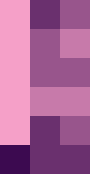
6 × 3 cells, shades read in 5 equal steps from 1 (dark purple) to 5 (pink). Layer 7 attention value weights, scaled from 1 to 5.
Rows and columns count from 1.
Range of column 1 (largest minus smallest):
4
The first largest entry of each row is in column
1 1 1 1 1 2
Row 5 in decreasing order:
5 3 2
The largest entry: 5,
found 5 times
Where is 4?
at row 2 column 3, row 4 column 2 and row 4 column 3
